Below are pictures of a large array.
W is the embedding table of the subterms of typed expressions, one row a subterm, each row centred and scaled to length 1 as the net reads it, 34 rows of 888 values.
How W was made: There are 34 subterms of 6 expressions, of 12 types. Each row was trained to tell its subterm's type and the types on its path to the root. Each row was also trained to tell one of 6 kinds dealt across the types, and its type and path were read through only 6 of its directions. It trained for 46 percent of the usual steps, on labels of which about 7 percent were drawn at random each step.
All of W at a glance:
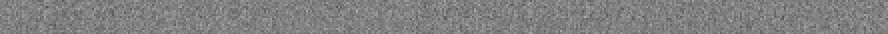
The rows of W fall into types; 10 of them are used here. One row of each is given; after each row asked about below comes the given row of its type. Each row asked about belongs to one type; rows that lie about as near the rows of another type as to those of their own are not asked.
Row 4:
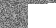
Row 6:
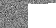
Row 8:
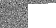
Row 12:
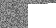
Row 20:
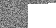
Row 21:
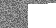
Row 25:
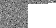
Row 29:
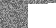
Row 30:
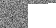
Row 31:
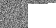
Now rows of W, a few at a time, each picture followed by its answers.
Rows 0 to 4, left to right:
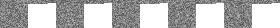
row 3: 8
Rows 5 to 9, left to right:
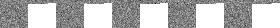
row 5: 8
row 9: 30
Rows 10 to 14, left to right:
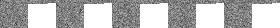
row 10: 12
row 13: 29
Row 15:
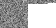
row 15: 21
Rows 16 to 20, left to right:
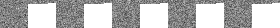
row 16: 21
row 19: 29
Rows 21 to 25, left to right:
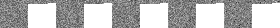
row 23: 30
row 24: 20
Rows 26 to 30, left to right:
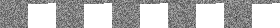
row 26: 6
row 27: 29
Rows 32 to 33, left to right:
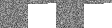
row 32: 12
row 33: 31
